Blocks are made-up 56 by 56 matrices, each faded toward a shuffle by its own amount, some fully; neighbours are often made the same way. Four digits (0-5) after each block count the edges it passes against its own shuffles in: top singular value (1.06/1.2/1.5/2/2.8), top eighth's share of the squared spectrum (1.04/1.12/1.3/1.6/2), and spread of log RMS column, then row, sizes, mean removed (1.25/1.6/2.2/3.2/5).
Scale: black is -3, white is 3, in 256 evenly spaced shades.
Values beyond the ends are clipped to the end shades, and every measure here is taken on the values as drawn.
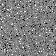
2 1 0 0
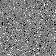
1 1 0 0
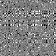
4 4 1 3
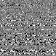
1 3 0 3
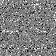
1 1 0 2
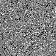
1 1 0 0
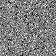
0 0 0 0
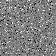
0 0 0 0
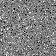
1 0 0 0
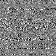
1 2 0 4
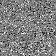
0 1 0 1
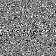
1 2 0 2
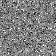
0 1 0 1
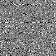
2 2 0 3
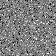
0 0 0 0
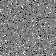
0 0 0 0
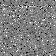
2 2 0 1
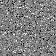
1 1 0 0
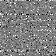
3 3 0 2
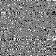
4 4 1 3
